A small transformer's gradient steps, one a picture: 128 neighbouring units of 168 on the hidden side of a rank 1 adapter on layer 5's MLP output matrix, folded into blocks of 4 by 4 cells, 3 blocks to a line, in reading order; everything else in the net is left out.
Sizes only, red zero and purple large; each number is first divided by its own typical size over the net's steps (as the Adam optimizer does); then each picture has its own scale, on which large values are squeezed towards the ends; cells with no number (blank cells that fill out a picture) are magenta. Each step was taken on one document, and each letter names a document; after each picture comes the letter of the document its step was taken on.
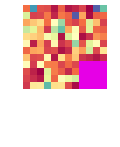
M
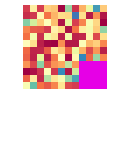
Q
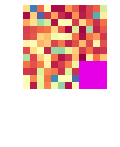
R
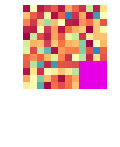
Q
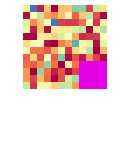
M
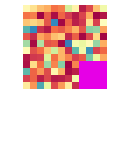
M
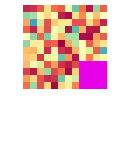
M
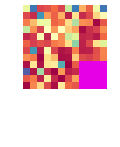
M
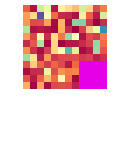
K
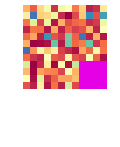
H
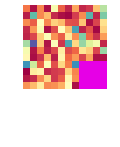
H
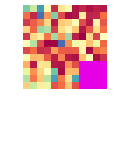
R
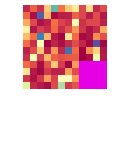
K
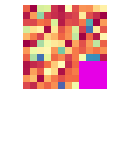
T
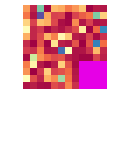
K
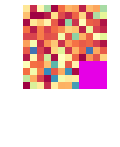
T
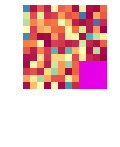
Q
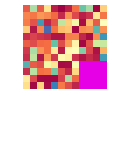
T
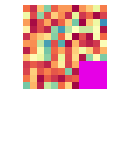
T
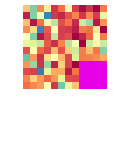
M
